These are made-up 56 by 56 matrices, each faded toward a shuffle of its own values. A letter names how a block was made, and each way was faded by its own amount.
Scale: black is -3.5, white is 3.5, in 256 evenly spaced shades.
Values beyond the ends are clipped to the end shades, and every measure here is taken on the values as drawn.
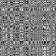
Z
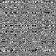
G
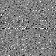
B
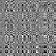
Z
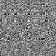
G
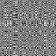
Z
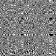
G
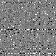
B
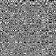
G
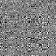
G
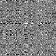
G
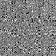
B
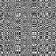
Z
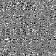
B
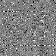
B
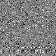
B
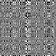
Z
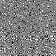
B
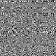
G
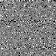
B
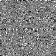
B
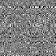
G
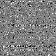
B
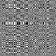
Z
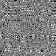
B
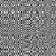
Z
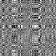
Z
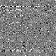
B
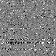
B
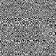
G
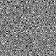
B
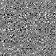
B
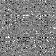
B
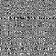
G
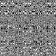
G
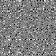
B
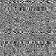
G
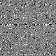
B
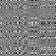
Z
